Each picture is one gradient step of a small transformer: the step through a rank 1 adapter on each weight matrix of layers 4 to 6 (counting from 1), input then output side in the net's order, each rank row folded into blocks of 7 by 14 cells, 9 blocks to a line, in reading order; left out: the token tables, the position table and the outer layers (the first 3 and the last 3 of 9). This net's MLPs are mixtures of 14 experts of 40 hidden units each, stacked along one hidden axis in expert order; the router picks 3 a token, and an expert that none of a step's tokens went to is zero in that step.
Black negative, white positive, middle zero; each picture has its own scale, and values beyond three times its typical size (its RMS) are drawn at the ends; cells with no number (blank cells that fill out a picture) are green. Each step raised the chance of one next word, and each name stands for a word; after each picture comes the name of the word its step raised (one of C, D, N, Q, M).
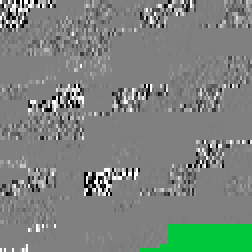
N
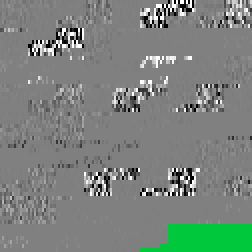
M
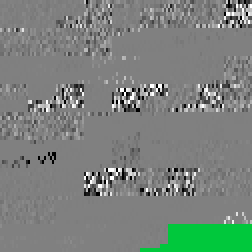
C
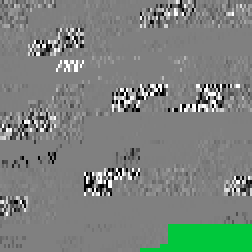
N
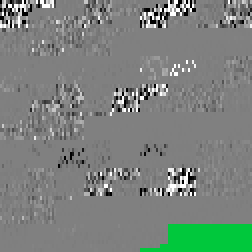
M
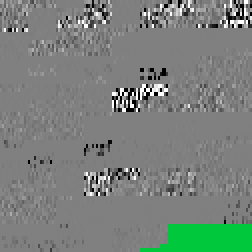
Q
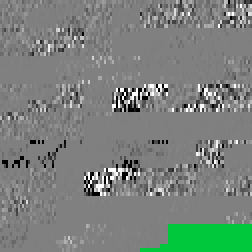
C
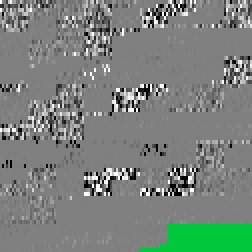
C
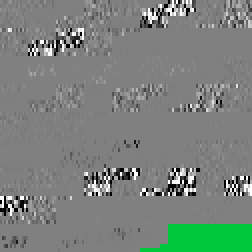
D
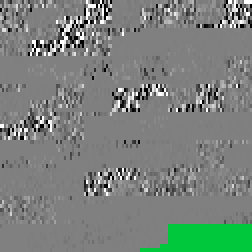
Q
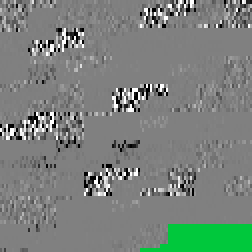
Q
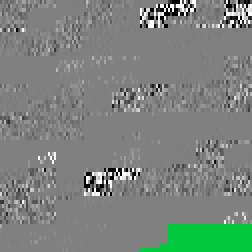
D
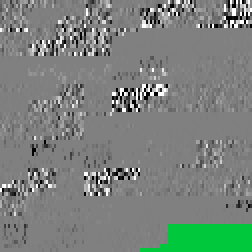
Q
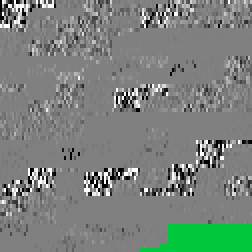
D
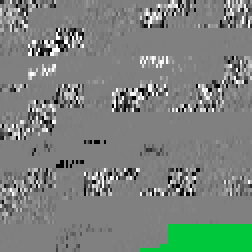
C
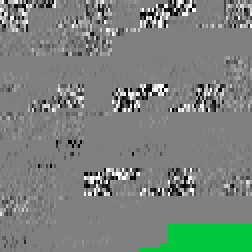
C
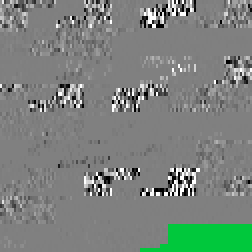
M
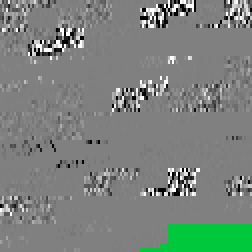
M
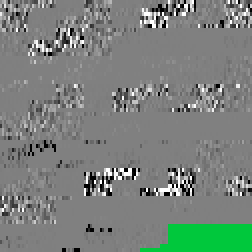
D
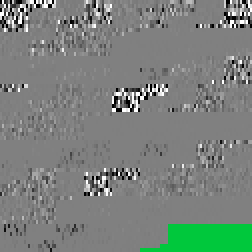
Q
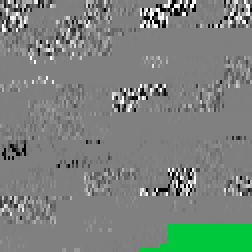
M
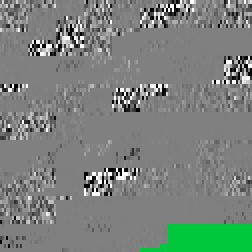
D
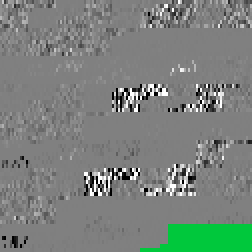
N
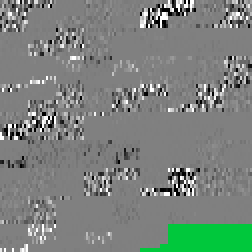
M
